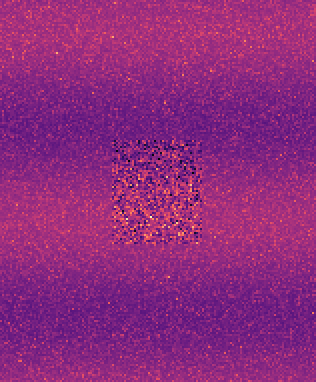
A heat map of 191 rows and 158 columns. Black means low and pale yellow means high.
Stripes: horizontal, repeating 2 times. Odd patch: rougher, in the centre. Roughest part: centre. Seam: none.
